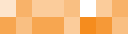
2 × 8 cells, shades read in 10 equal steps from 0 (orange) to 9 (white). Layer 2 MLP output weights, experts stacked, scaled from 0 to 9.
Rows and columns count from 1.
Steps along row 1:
down up same down up down down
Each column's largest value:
7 4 5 5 5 9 5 4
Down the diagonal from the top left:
7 4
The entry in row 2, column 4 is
2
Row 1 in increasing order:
3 3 4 5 5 5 7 9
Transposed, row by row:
7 2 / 3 4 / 5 2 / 5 2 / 4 5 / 9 0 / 5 1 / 3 4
